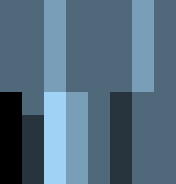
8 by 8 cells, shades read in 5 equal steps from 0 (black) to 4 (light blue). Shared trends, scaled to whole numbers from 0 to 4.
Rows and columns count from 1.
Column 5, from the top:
2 2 2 2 2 2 2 2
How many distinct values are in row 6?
5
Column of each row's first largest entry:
3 3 3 3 3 3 3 3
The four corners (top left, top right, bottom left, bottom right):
2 2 0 2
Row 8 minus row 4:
-2 -1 1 1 0 -1 -1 0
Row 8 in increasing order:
0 1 1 2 2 2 3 4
